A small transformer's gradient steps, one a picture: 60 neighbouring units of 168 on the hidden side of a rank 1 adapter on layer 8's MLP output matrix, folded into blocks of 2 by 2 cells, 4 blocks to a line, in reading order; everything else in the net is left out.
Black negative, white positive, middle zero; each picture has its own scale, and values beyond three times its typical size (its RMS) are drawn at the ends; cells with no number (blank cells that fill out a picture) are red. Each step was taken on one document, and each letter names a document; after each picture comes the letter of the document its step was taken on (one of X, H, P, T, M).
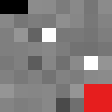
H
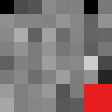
H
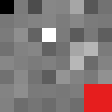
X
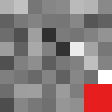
H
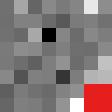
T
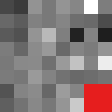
X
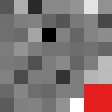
T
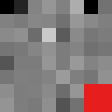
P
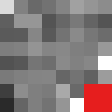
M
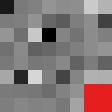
T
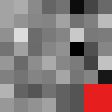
H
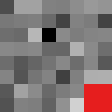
T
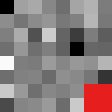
M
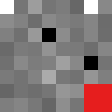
X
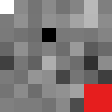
P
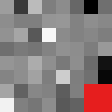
T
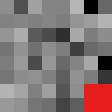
P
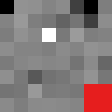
P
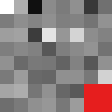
X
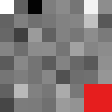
M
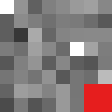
M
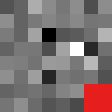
X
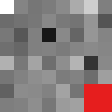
P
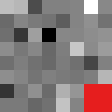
M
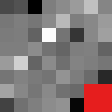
T
